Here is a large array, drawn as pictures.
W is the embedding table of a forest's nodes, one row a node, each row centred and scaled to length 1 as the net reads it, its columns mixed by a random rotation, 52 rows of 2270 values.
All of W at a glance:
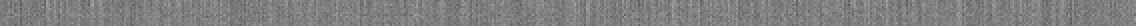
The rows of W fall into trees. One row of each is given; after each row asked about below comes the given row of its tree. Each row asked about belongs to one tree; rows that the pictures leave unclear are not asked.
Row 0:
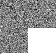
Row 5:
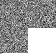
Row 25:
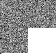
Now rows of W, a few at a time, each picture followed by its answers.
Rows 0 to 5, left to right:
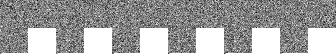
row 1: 25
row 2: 0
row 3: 25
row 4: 25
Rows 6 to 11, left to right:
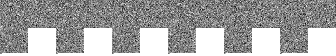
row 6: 0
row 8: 0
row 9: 0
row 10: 0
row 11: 5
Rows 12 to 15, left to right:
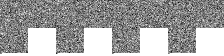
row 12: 0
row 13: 25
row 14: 5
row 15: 25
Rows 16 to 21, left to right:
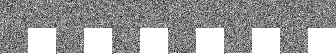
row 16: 0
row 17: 0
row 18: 25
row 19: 5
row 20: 5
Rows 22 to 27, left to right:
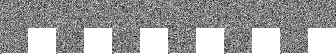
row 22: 5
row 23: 0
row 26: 0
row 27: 5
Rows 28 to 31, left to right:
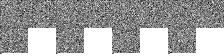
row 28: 25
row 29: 25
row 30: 5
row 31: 25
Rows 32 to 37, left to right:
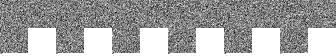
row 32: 5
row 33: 5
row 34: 5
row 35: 0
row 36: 5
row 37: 0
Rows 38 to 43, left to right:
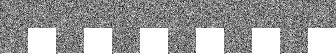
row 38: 25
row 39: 0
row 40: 0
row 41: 0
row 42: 5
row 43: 25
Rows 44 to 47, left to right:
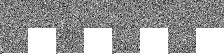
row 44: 25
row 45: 0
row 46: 25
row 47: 5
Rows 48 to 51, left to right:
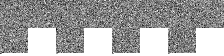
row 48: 25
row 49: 5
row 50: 0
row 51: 0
